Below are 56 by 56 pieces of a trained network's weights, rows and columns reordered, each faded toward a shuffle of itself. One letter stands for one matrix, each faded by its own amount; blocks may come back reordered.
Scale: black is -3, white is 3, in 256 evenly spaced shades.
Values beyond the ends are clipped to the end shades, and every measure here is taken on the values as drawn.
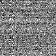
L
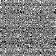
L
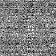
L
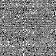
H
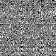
H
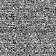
H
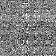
H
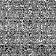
L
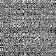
L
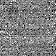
H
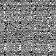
L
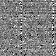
L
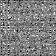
H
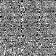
H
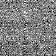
H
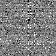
H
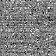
H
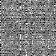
L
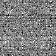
H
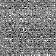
L
